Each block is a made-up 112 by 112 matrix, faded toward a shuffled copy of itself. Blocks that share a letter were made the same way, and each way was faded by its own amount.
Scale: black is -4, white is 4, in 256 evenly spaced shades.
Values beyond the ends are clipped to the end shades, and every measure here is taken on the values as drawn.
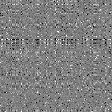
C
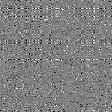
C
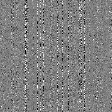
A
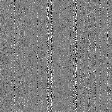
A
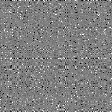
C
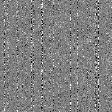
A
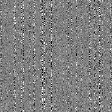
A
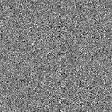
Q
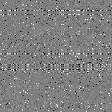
C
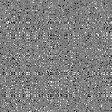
C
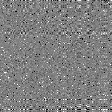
C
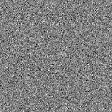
Q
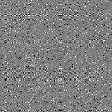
C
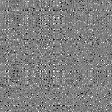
C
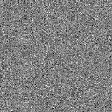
Q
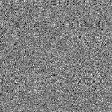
Q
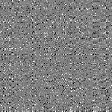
C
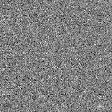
Q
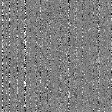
A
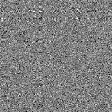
Q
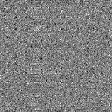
Q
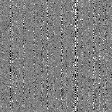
A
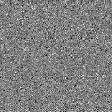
Q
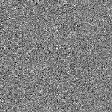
Q
